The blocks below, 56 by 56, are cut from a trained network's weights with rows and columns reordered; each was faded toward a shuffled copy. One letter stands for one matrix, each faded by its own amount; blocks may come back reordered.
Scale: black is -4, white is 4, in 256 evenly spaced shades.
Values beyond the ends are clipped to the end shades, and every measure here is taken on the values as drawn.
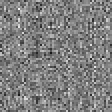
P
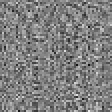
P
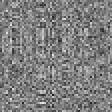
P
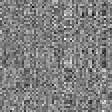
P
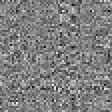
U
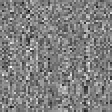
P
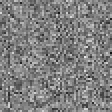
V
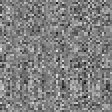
P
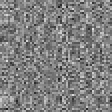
P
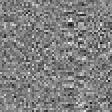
V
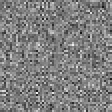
V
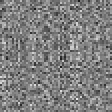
P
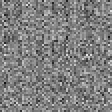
P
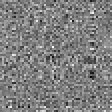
U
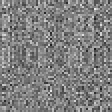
P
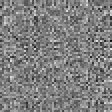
P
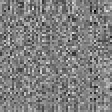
P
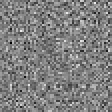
V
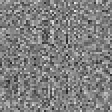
V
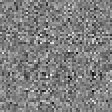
U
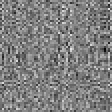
P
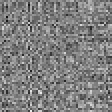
P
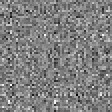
U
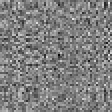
P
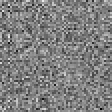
V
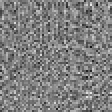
P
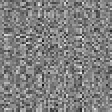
P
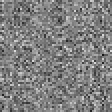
V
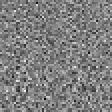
V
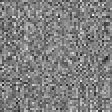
V
